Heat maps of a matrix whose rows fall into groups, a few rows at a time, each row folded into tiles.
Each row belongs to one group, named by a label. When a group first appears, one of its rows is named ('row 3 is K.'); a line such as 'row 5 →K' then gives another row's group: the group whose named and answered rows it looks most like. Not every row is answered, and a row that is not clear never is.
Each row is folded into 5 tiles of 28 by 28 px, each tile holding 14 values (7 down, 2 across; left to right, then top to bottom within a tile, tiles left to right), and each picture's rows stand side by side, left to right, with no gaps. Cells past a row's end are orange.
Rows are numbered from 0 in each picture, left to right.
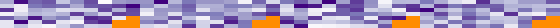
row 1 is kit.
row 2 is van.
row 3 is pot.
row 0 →kit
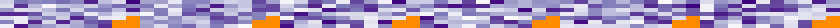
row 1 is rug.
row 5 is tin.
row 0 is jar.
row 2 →tin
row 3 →van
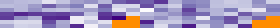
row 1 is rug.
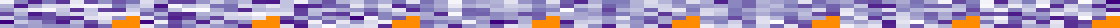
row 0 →jar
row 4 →rug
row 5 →kit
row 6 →kit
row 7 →jar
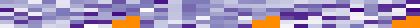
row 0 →kit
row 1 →rug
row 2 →pot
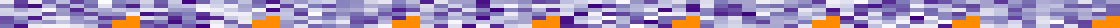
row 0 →van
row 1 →jar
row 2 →rug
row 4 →van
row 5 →tin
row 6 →van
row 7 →kit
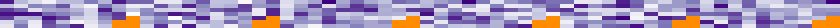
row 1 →pot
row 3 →jar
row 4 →pot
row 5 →jar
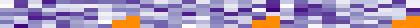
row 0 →jar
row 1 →van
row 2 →tin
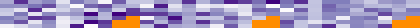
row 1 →jar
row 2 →rug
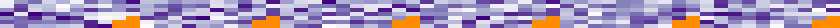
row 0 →jar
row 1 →pot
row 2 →van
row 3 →pot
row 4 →rug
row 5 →jar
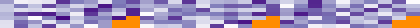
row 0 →pot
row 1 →kit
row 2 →tin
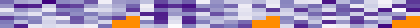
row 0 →van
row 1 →tin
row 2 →van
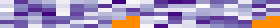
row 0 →tin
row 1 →jar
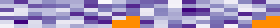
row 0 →kit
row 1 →rug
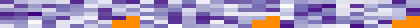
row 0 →pot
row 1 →jar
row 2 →tin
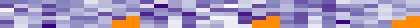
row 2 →tin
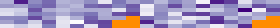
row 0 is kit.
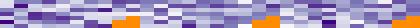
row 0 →jar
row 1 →kit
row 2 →kit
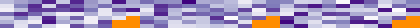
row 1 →van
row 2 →van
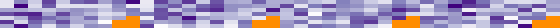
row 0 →jar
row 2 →rug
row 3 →van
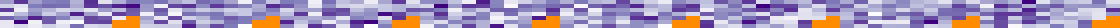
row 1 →kit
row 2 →rug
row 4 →rug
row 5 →tin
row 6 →rug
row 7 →tin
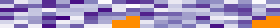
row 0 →pot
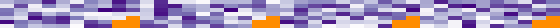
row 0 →jar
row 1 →tin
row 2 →van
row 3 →kit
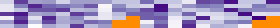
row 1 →pot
